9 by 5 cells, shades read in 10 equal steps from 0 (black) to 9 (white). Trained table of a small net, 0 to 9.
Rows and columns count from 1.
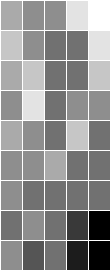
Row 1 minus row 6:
1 0 -1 4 5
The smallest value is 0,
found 2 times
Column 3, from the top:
5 4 4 4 4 6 4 4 4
